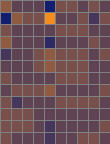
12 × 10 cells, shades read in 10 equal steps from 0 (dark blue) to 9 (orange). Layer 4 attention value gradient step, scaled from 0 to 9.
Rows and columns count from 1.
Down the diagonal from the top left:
5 5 3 3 5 4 4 3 4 3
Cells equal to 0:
2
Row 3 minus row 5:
2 0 0 -1 -2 0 0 0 0 -1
